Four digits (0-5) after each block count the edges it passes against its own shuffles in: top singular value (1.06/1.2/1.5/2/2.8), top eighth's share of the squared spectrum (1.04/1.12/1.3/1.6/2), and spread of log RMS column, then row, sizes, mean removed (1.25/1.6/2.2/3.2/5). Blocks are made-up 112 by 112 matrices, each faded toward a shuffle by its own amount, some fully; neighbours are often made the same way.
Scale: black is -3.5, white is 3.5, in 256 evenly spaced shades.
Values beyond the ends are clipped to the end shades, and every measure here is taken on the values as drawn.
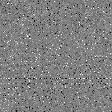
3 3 0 2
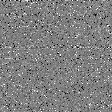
3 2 0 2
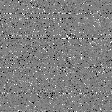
4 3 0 2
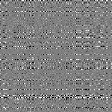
5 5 3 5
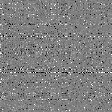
4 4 2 3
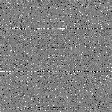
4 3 1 2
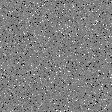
0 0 0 0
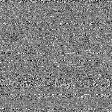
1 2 0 4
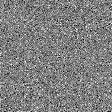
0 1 0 1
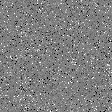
2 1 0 0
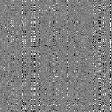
5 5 4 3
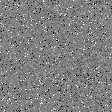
0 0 0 0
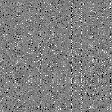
4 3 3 1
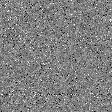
1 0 0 1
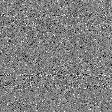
1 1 0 2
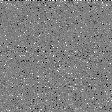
4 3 1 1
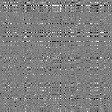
5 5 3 4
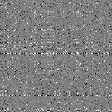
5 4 2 3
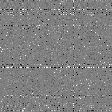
5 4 2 2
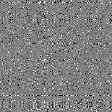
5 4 2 3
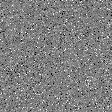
0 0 0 0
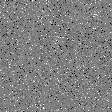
0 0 0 0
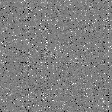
2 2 2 1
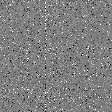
2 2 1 1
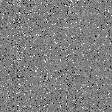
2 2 2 2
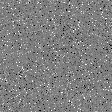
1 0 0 0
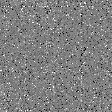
1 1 1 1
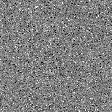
3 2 0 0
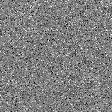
3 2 0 1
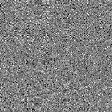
4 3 2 1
